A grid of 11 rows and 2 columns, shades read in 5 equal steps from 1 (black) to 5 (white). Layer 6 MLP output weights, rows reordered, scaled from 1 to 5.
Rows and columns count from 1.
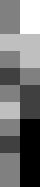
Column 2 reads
5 5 4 4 3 2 2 1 1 1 1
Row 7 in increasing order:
2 4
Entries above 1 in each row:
2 2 2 2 2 2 2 1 1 1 1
